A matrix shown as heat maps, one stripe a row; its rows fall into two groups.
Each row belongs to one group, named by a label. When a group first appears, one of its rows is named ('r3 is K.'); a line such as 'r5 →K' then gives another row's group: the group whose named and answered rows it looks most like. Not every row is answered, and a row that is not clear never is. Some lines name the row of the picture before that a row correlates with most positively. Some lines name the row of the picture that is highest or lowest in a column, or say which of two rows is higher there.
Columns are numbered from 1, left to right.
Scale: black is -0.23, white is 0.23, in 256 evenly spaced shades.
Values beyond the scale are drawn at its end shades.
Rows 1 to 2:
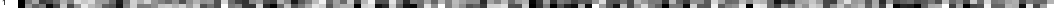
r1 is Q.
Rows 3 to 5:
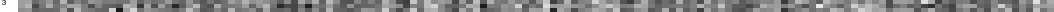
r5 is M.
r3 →M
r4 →M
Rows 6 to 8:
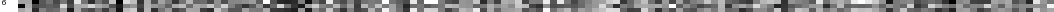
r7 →Q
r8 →M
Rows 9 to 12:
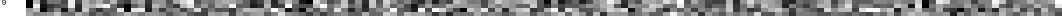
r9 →Q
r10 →Q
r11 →M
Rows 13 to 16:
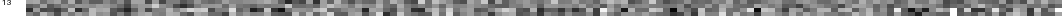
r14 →Q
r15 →Q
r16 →Q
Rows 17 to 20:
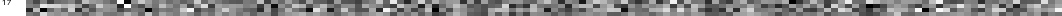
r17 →M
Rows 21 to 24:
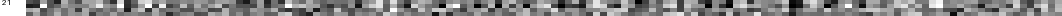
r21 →M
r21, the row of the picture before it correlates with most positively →17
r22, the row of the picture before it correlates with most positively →17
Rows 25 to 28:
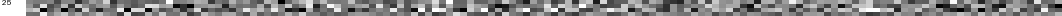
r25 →Q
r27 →M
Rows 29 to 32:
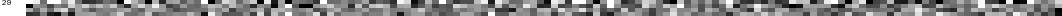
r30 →Q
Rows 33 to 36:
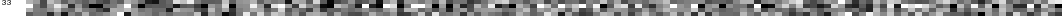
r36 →M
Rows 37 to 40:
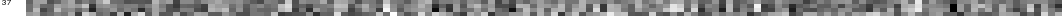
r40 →M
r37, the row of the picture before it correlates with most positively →34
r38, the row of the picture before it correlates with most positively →34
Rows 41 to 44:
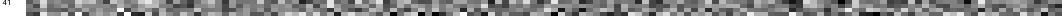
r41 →Q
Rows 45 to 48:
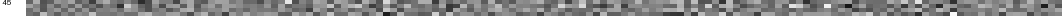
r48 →Q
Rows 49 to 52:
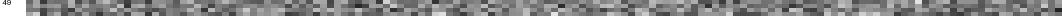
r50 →M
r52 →M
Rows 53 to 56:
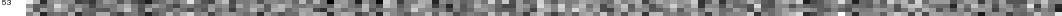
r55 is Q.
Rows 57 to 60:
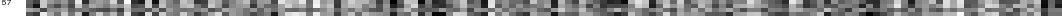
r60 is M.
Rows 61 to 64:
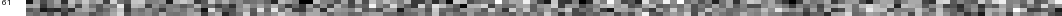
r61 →Q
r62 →M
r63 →M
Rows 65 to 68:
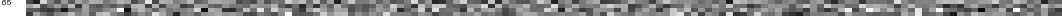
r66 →M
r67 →M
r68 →Q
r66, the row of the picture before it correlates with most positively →62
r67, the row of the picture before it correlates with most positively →64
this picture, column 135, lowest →67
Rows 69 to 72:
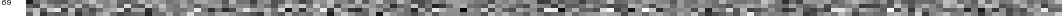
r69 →Q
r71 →M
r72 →Q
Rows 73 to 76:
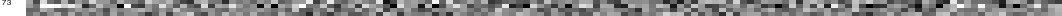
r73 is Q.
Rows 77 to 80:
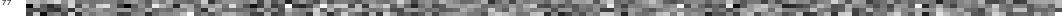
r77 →M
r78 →Q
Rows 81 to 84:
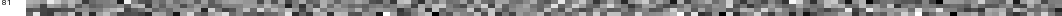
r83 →M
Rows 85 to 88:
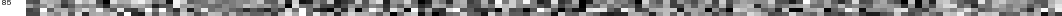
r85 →Q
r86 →Q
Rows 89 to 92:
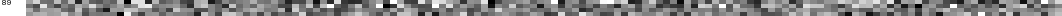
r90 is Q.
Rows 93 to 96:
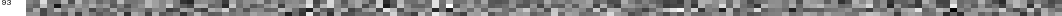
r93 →Q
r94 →Q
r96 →M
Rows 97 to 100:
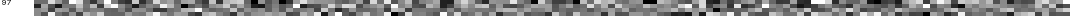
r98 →Q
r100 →Q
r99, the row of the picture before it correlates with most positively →95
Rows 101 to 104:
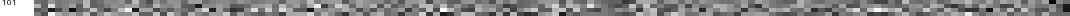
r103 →M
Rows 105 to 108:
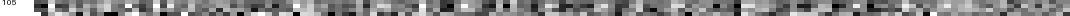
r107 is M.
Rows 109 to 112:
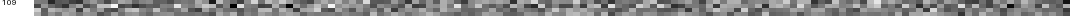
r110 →Q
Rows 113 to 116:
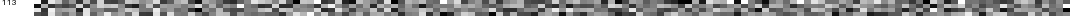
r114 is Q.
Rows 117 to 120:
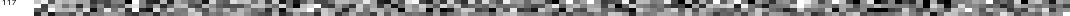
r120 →Q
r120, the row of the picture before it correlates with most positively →114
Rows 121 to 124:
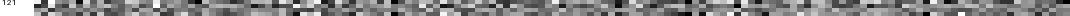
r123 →M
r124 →Q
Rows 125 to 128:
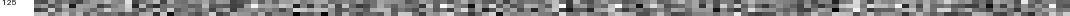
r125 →M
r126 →M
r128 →M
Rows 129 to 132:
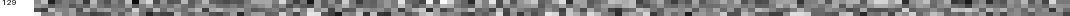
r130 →M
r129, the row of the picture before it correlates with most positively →126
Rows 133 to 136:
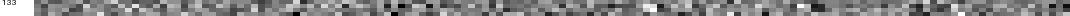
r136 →Q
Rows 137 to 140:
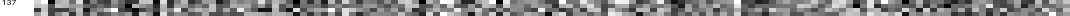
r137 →M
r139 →Q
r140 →M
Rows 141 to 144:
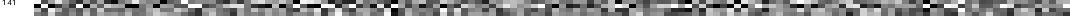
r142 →Q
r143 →Q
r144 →Q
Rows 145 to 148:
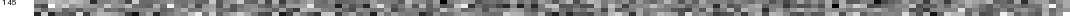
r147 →Q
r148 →Q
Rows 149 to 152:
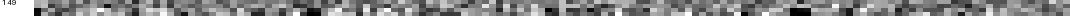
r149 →M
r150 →M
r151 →Q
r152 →Q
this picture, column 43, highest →152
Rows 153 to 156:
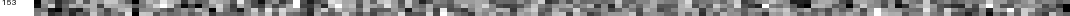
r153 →Q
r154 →Q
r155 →M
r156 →M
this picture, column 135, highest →153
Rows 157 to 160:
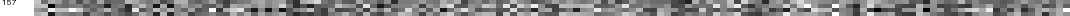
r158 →M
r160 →M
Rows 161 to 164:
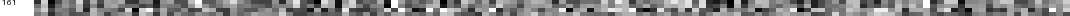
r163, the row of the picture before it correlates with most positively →160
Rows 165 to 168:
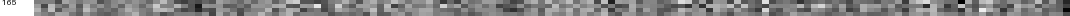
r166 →Q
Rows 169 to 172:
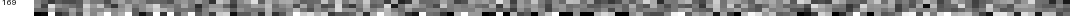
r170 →Q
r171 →Q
